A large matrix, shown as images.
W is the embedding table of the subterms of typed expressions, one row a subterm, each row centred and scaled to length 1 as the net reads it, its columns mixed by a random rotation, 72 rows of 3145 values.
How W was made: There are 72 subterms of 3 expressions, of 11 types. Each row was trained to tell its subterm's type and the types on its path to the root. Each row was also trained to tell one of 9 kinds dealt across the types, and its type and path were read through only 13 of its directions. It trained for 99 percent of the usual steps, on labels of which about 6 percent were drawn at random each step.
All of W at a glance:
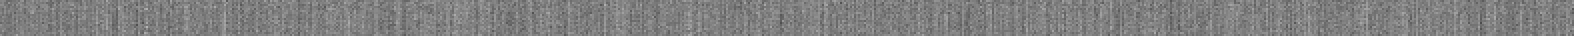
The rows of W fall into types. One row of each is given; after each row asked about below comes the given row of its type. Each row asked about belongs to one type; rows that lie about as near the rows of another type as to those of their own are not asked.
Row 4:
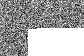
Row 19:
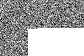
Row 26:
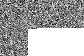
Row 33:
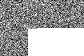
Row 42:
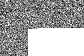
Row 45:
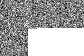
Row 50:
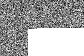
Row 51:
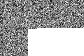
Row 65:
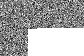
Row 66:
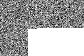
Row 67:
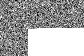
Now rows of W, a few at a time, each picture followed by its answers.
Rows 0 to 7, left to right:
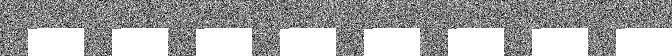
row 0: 50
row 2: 33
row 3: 45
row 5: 66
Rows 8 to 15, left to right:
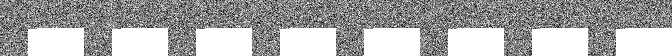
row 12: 33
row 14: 33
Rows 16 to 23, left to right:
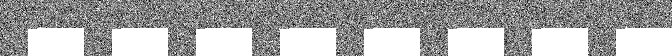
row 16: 45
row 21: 50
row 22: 51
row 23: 33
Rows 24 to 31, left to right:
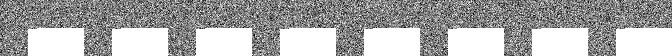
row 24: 45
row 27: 42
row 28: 4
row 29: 33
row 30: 50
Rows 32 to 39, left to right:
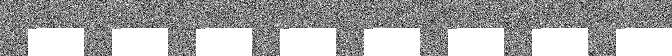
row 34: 42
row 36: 42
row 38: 45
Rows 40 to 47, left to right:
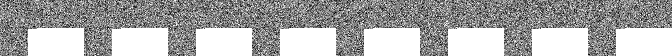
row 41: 51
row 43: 4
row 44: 45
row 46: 50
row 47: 19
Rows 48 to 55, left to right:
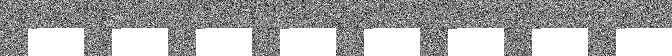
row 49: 42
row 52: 45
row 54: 66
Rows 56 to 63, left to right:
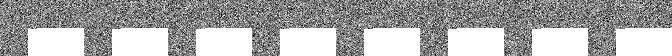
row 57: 33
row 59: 42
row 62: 19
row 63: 66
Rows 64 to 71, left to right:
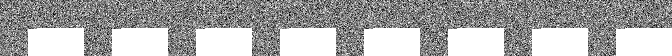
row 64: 50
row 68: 42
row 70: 50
